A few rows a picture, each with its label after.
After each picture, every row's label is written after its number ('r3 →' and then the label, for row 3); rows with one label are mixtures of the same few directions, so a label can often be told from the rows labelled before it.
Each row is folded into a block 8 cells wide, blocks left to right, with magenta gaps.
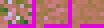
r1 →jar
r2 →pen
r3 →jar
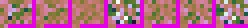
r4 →pen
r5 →pen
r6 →jar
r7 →jar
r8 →jar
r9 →jar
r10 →jar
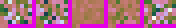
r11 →jar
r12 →jar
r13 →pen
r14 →jar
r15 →pen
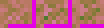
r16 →pen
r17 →pen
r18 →pen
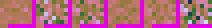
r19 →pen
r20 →jar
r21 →jar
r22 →pen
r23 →jar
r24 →jar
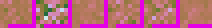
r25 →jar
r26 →pen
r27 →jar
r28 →jar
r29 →pen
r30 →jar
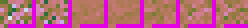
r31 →pen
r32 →jar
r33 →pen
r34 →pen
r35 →jar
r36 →pen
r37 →pen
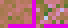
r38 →pen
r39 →pen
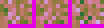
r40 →jar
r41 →jar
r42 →jar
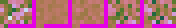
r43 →pen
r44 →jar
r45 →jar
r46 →jar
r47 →jar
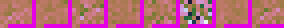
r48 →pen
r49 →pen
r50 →pen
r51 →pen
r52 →jar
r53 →jar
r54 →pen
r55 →pen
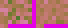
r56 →jar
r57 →jar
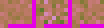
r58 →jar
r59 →jar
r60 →jar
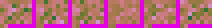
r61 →pen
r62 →jar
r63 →jar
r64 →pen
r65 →pen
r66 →pen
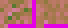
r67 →pen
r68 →jar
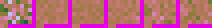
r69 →jar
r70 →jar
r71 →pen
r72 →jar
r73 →jar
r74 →jar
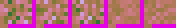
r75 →jar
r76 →jar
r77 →jar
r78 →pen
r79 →pen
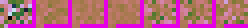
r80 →pen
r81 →pen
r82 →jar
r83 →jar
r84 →jar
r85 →jar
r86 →jar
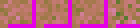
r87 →jar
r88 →jar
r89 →jar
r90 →jar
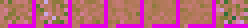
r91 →jar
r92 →jar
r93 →jar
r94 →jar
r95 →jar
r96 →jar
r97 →jar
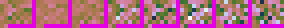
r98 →pen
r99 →pen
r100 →jar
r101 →pen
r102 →pen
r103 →pen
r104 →jar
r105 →jar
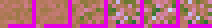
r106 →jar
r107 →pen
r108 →pen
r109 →jar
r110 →pen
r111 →jar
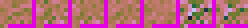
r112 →pen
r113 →jar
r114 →jar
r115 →jar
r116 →jar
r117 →pen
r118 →pen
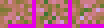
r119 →jar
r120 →jar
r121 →pen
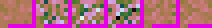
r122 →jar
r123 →jar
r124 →pen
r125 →pen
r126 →jar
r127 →pen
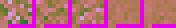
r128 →jar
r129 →pen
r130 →pen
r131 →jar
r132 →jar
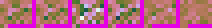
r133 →pen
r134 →pen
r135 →pen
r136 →pen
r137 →pen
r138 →jar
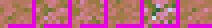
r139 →pen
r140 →pen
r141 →jar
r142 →jar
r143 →pen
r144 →pen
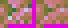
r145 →pen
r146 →pen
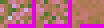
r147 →pen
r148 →jar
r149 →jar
